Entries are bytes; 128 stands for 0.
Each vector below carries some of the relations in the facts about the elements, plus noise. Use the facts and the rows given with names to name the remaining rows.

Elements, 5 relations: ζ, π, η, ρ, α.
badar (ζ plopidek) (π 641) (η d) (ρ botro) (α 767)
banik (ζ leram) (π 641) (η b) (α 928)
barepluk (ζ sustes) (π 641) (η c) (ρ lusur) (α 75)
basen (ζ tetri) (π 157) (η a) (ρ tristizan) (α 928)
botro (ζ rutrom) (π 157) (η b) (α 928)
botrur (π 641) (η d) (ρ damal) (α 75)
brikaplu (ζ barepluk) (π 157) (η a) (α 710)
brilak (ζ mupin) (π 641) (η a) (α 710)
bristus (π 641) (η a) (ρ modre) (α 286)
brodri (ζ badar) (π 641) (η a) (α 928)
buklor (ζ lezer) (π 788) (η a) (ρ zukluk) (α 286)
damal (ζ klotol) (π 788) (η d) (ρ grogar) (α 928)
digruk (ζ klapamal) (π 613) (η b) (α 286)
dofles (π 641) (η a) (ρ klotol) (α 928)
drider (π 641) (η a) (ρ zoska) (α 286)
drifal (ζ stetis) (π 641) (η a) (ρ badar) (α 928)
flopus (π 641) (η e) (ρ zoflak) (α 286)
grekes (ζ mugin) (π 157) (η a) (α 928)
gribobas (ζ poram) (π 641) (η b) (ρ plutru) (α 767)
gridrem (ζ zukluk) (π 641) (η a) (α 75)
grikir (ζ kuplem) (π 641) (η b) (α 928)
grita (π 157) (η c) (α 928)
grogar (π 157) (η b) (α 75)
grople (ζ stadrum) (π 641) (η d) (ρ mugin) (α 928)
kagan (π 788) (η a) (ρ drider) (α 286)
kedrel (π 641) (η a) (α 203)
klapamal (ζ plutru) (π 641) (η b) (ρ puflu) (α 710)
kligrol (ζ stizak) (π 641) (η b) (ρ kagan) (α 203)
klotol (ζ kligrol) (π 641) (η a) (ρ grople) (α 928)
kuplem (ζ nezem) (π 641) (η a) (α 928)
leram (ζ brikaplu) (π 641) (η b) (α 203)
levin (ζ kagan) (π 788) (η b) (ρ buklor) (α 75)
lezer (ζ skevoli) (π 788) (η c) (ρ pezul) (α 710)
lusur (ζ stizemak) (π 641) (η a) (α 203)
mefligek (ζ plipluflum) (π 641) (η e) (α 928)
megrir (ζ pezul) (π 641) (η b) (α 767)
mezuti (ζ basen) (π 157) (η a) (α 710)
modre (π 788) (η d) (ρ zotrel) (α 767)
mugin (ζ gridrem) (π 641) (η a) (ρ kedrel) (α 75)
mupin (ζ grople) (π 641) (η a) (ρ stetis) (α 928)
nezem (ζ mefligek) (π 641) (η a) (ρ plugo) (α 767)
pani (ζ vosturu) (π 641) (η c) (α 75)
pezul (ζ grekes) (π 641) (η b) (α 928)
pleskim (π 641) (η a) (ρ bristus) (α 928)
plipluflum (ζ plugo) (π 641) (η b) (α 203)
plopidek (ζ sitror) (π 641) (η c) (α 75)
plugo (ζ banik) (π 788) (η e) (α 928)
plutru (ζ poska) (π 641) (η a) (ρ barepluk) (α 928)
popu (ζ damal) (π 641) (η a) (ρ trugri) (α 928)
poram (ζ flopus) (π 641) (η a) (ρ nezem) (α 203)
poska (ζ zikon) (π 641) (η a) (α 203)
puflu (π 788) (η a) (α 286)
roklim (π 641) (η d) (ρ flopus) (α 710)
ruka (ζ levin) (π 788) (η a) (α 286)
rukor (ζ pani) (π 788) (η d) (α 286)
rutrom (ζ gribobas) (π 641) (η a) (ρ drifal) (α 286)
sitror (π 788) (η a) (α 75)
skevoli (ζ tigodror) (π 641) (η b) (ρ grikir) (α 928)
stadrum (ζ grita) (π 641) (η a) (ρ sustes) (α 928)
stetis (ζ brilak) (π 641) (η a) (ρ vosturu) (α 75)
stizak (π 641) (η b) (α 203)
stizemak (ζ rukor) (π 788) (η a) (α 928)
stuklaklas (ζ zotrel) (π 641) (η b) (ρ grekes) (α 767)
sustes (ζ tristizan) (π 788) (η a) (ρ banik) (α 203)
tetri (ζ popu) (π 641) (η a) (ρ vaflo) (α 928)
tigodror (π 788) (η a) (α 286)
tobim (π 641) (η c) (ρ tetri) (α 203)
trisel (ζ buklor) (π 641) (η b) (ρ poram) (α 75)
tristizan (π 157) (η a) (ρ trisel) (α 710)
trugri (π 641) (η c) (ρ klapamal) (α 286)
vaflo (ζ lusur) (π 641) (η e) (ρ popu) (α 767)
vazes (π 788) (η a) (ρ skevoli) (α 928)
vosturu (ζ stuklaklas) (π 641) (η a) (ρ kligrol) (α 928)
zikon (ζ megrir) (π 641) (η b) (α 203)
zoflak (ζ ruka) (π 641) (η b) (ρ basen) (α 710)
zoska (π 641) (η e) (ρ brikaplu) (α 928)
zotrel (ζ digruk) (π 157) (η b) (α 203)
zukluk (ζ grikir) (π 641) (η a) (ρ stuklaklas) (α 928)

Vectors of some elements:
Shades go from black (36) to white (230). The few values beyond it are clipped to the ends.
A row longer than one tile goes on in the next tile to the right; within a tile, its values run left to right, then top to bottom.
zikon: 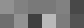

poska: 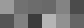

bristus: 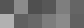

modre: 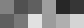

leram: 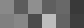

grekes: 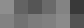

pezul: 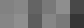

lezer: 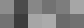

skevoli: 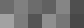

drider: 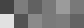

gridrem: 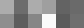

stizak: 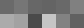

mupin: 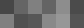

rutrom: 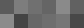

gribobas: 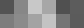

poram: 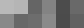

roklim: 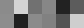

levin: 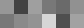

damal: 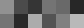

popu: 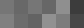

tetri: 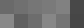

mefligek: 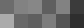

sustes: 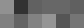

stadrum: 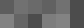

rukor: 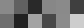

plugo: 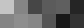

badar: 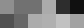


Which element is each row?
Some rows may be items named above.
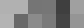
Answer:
tristizan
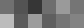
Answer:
puflu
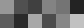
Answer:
damal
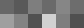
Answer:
kligrol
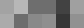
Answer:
tristizan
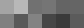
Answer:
basen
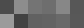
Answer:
rutrom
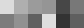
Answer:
trisel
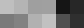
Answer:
nezem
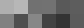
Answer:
basen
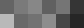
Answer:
mefligek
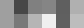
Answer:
sitror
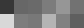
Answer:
zoska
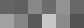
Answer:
kligrol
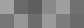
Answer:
zotrel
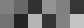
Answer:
rukor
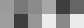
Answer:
botrur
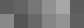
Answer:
vosturu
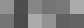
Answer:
lezer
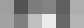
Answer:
sitror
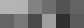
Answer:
zoflak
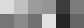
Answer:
trisel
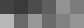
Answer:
kagan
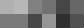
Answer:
zoflak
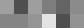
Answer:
levin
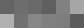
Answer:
grita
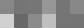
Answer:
kedrel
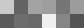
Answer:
pani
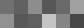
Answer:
tobim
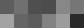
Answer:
trugri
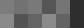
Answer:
kuplem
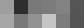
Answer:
brikaplu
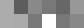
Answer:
grogar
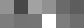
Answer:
stetis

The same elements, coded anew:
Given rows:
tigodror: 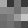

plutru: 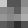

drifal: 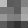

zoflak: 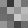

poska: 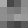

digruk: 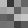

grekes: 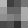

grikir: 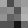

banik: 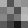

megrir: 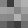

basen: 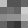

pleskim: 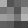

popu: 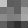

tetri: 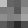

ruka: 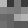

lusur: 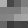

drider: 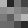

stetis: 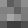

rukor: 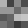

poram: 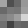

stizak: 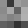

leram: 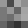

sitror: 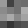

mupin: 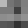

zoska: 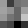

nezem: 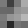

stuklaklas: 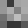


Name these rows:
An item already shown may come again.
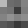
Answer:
mupin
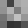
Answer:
stuklaklas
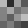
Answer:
trugri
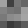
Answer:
sustes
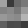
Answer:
kedrel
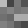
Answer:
rutrom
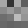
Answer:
lezer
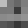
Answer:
mupin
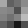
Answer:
grople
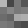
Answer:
rutrom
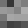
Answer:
modre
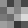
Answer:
flopus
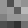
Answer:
levin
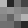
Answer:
drider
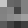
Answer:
vosturu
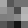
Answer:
damal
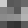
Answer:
stizemak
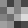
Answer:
flopus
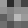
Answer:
mezuti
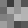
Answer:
roklim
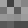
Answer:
tobim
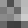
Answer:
trisel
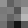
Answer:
mefligek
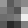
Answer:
plugo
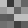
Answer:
digruk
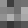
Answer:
sitror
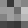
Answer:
grogar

